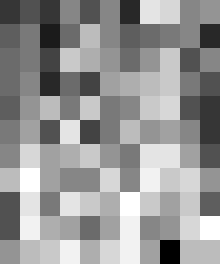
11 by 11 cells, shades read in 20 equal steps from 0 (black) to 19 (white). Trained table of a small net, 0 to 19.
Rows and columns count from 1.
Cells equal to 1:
0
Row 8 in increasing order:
10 10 10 11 12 14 15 16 16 18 19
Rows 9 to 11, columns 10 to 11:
15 7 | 16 19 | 14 14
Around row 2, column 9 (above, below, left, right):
16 15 8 10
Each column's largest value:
14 19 15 18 15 16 19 18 17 16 19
